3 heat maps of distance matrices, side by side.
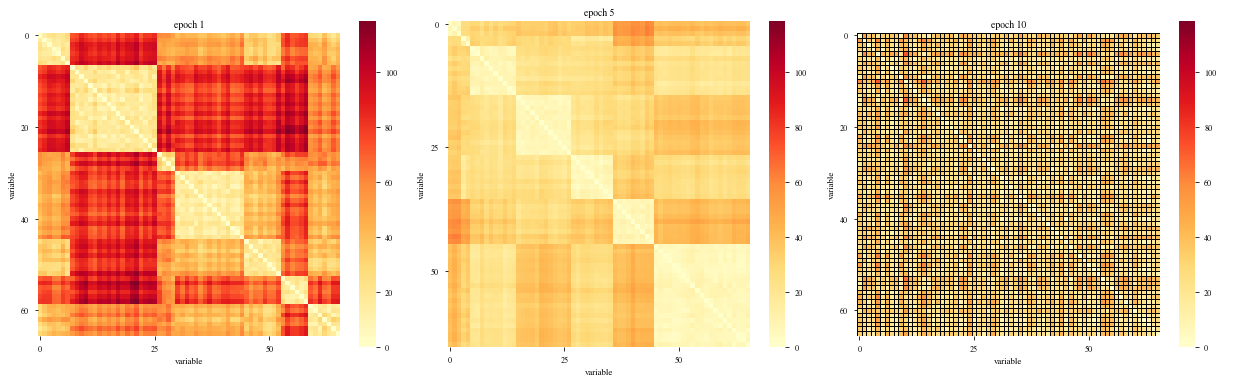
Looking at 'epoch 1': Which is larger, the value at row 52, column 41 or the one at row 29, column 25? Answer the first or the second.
the second
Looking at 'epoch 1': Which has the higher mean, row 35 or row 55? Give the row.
55
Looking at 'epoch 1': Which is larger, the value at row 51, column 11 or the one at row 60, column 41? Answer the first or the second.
the first
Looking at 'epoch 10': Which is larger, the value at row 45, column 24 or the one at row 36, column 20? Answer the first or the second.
the first
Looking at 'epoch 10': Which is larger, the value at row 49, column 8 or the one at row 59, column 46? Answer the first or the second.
the second
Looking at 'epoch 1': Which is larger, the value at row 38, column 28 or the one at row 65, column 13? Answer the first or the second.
the first
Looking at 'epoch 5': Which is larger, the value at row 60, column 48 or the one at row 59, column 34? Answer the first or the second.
the second
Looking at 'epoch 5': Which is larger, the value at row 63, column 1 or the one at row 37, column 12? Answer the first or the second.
the first
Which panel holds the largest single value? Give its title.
epoch 1
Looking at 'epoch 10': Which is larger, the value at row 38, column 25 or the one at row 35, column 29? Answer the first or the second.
the second
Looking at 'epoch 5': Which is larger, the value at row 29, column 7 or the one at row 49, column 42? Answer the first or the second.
the second
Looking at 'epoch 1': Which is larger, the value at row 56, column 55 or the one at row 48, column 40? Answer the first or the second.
the second
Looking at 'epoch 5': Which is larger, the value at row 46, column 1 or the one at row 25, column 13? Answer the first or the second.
the first
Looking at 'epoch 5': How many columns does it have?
66
